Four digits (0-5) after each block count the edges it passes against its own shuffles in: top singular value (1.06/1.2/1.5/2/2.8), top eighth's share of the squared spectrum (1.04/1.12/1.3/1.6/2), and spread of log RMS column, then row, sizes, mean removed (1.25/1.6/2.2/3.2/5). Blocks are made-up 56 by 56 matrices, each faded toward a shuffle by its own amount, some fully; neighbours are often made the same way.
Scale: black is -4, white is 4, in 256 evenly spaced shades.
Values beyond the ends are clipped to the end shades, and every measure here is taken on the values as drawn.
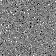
0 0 0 0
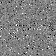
1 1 0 1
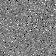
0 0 0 1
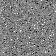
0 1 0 0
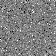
0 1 0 0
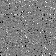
2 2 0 0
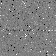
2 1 0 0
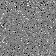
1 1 0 0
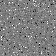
0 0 0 0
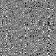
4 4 3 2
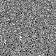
0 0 1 0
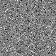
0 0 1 0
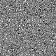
0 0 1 0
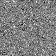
0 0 0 0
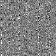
2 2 3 0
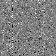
2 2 2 0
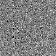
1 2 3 0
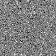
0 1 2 0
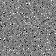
2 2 0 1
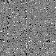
2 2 2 1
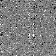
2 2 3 1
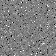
1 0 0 0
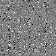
1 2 2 1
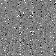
1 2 2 0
